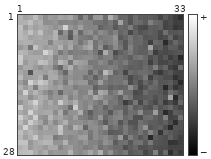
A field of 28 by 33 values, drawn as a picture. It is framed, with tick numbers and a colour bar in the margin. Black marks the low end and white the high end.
No single row or column stands out from its neighbours. The field climbs toward the left. Fine speckle covers the field. No regular stripes run through it.
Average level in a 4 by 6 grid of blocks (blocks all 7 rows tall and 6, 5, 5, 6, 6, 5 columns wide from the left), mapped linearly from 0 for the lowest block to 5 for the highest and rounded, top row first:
5 4 3 2 1 0 / 5 4 3 2 1 0 / 5 4 3 2 1 0 / 5 4 3 2 1 0
